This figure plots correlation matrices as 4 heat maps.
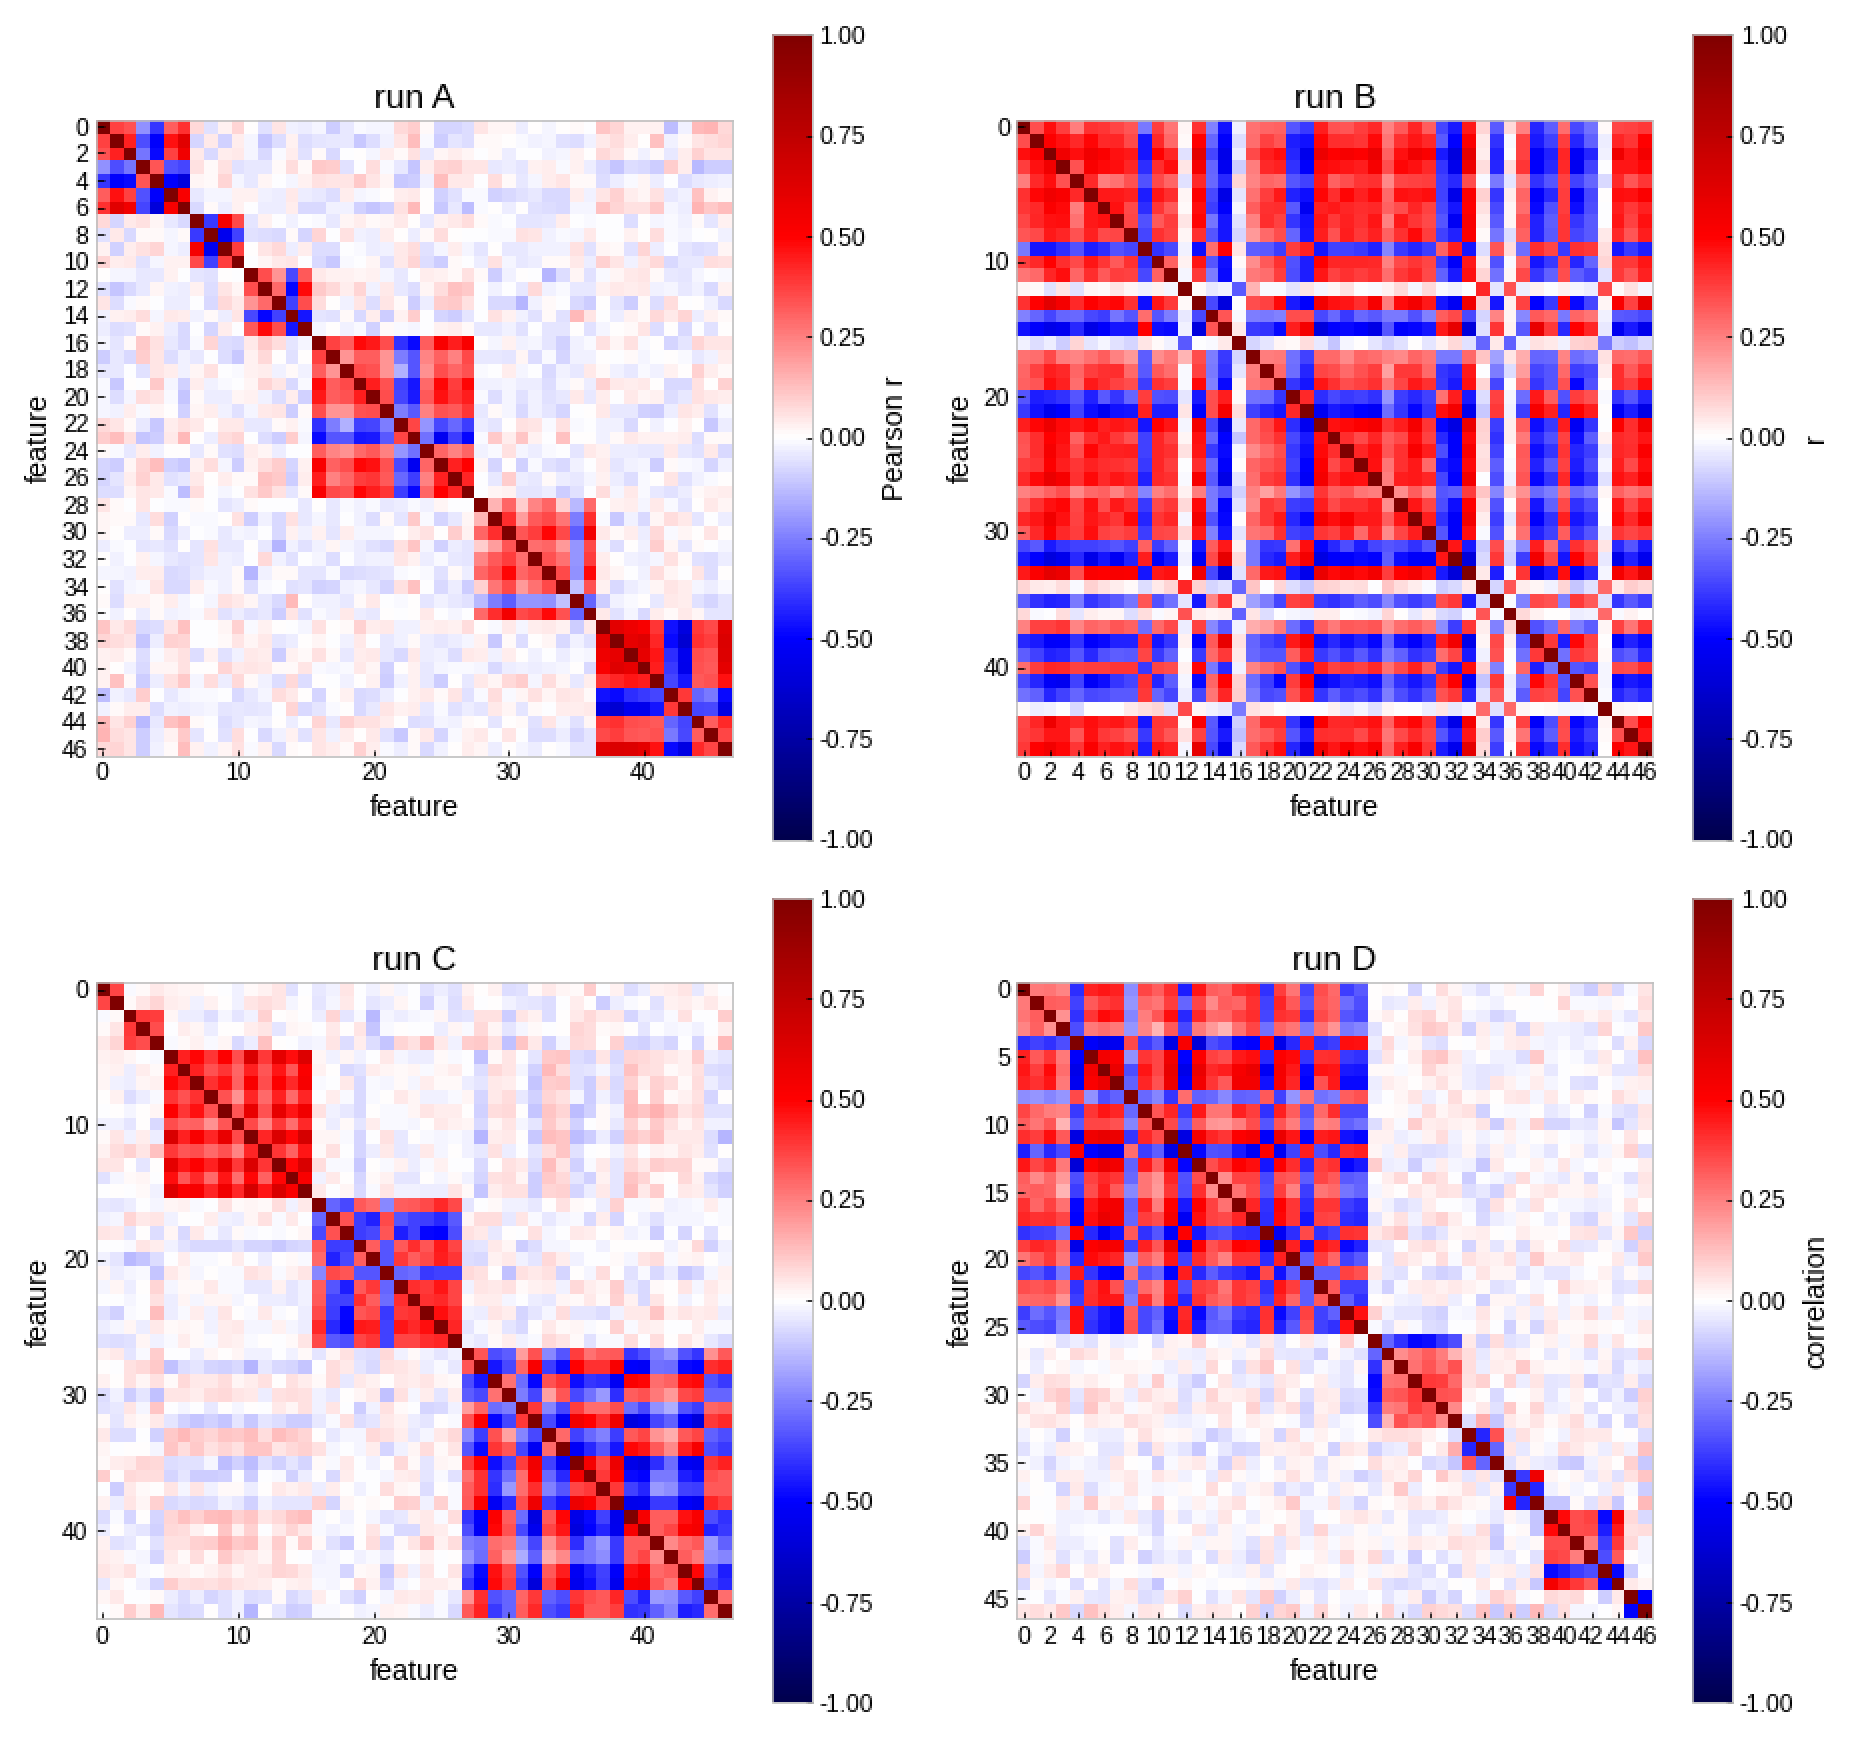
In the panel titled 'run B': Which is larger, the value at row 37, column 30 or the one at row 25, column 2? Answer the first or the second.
the second
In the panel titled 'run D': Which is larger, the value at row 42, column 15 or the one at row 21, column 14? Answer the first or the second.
the first
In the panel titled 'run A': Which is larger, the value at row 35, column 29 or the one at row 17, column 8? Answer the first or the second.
the second
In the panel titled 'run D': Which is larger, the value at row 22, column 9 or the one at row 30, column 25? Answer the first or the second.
the first
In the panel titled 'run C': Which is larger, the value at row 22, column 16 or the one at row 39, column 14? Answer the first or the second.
the first
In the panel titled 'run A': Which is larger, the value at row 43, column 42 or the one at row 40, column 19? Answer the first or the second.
the first
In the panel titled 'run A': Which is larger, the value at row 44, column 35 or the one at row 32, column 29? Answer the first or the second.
the second
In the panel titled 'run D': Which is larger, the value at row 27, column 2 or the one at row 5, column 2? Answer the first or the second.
the second
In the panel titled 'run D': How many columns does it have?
47
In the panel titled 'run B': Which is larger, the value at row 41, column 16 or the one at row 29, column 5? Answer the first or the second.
the second
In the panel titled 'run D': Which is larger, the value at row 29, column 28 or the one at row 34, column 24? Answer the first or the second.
the first
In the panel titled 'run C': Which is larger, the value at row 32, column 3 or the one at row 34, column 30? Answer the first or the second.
the second
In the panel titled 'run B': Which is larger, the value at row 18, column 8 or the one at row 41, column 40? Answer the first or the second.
the first
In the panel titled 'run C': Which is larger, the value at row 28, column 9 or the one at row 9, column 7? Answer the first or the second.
the second
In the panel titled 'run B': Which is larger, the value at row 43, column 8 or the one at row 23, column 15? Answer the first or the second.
the first
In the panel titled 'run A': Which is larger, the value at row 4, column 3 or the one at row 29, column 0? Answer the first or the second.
the first
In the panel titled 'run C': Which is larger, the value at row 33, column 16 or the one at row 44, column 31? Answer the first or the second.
the first
